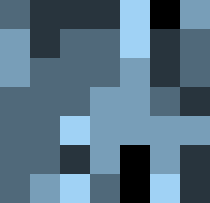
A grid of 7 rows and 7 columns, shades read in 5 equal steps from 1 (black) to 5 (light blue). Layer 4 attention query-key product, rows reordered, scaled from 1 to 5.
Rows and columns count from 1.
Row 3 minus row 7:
1 -1 -2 0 3 -3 1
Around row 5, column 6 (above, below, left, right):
3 4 4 4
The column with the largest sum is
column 5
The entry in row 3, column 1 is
4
